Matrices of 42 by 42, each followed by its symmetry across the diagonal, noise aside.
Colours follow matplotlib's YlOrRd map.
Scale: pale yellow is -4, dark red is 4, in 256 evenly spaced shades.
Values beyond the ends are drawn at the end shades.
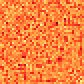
symmetric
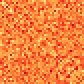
symmetric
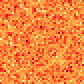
symmetric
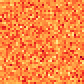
neither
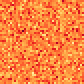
neither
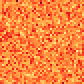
neither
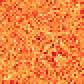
symmetric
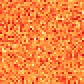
neither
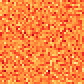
neither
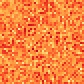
symmetric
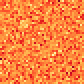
symmetric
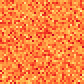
neither
